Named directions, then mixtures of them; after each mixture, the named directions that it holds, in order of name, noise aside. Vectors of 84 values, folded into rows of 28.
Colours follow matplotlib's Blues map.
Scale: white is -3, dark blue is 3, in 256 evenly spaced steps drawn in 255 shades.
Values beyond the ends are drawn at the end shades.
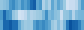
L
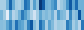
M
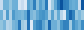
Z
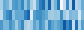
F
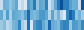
Z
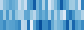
L, Z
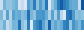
Z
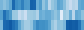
L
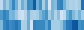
L, Z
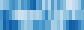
L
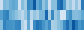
L, Z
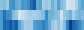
L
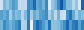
L, Z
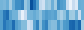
L, M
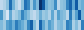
M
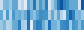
Z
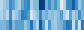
F, M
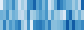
L, Z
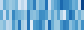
Z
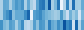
F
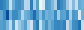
M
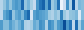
F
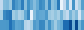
F, L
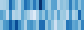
L, M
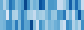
M, Z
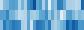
L, Z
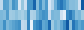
L, Z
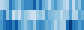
L, M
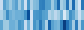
F, Z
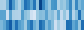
L, M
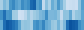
L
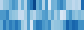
L, Z
